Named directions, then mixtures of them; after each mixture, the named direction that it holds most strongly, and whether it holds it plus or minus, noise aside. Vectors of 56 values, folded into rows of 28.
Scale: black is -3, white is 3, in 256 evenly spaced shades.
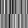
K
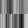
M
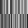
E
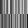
E, plus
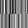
K, plus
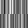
K, minus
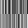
E, minus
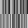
E, minus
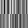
K, minus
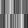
M, minus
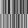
E, minus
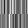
K, minus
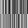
E, minus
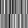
K, plus
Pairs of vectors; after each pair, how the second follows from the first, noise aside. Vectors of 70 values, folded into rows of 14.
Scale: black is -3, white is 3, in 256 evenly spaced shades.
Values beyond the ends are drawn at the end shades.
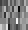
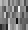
negated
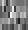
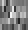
copied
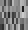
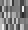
negated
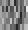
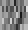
copied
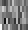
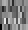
negated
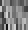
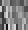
copied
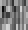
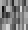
copied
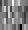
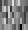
copied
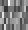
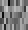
negated
